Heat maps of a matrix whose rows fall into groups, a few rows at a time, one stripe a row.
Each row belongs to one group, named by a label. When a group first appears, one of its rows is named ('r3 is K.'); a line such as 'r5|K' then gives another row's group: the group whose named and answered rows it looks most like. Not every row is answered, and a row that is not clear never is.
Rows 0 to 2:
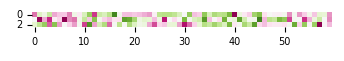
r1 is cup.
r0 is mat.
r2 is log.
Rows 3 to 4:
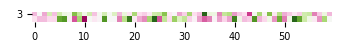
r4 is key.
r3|mat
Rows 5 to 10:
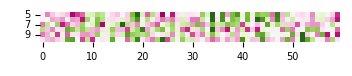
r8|key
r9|log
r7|mat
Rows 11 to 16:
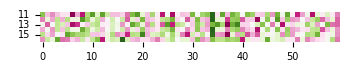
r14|mat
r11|cup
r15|key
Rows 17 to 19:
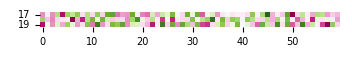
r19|mat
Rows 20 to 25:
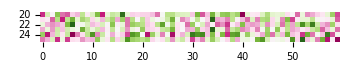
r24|cup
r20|mat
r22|key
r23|mat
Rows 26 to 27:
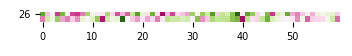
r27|mat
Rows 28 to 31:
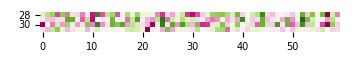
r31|log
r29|key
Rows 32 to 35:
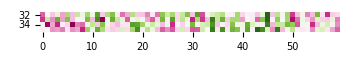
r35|cup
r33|mat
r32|mat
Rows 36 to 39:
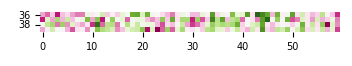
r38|log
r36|cup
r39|log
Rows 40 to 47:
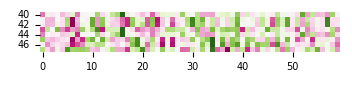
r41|cup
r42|cup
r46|cup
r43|mat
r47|key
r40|mat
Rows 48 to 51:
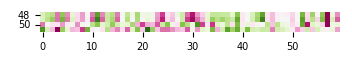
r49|log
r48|log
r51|cup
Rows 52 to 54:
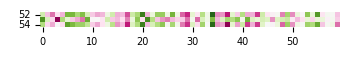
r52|key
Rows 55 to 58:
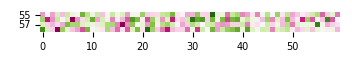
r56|cup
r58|cup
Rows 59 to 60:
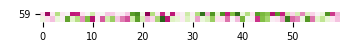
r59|cup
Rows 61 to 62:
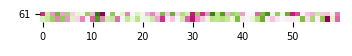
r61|mat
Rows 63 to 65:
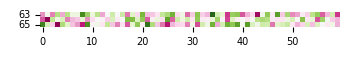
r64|log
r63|mat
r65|cup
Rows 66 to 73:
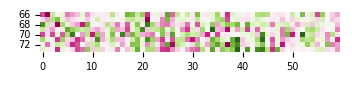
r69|key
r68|cup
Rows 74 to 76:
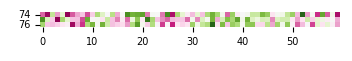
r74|log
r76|cup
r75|cup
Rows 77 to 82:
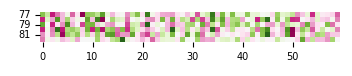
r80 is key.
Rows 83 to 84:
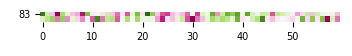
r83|cup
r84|log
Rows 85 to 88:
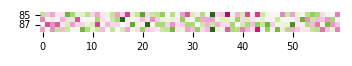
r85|key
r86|mat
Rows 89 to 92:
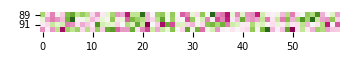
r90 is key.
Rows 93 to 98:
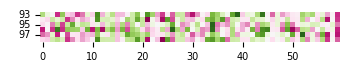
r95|key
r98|log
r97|log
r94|log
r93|log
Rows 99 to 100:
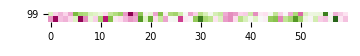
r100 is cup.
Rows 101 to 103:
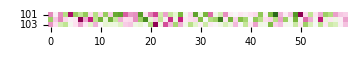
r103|log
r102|cup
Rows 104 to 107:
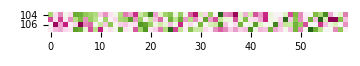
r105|mat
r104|key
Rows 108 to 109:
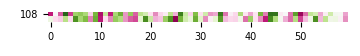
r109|key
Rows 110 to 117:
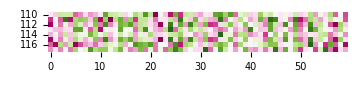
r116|log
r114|mat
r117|mat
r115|mat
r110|log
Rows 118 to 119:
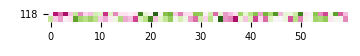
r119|key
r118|cup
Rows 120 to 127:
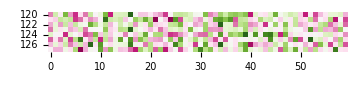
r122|mat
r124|cup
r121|log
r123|mat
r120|mat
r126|mat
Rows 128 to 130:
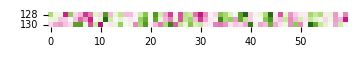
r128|log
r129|log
